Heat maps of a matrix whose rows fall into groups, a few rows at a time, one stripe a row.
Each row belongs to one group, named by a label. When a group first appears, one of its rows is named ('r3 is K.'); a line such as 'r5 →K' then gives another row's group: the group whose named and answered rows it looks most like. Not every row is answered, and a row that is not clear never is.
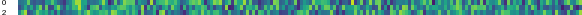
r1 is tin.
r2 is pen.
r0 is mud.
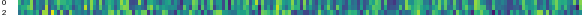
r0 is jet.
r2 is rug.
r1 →jet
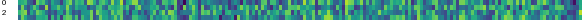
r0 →pen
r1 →jet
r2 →pen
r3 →pen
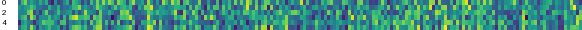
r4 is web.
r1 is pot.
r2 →jet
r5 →pot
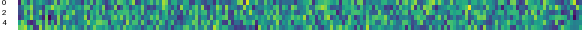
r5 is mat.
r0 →tin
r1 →mud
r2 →tin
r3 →jet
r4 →pen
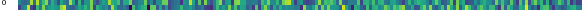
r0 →rug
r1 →web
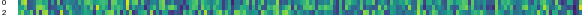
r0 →pen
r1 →pen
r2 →rug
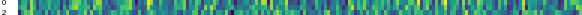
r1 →pot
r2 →jet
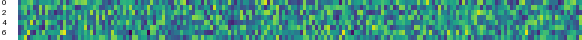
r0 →pot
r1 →mat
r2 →tin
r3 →mud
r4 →mat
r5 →jet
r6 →web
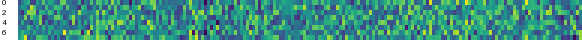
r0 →web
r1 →jet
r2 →mud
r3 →tin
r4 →tin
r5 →web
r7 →pen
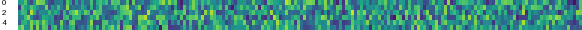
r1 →jet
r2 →pot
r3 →mud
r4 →rug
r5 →rug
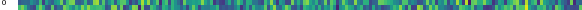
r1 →pen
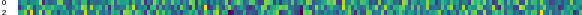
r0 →tin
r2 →mat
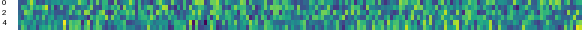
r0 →mud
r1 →rug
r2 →mud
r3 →web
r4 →pot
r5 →pot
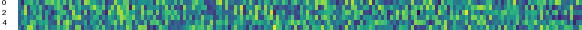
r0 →mud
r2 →tin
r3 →tin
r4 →jet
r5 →mud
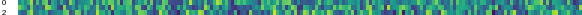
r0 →rug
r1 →mat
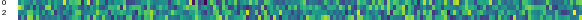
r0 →pot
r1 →mat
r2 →web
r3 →mud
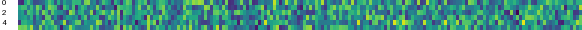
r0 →mud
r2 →rug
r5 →mat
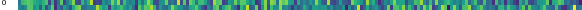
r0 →rug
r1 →web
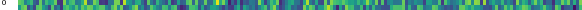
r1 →pen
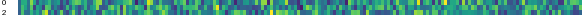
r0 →pot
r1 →mat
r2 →rug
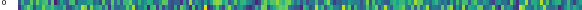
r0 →rug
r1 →web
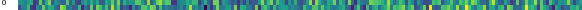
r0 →mat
